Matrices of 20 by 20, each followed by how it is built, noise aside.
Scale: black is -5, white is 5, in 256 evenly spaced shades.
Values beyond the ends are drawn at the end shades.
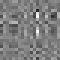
low rank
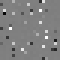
sparse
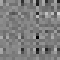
low rank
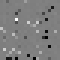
sparse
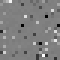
sparse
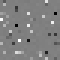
sparse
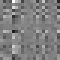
low rank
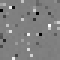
sparse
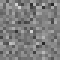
low rank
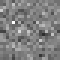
low rank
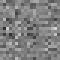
low rank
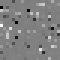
sparse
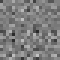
low rank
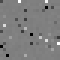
sparse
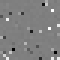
sparse
